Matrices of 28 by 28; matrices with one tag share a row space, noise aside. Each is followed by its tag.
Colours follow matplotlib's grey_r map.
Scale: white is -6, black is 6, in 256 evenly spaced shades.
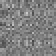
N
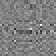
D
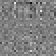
D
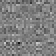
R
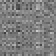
R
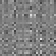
D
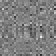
D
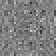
D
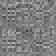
R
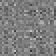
D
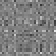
D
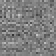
R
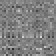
R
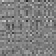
N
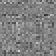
R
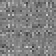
N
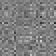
D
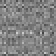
R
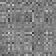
N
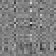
D
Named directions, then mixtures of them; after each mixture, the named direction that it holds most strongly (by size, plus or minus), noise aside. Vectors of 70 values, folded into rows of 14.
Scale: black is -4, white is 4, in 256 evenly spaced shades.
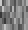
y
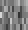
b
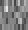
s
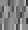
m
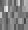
s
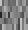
m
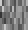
y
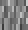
m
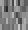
s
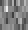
s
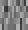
m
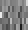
b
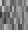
y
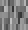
m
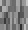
b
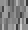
m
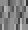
m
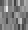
s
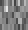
s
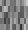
b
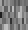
b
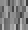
m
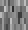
b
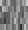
y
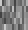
y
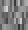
s
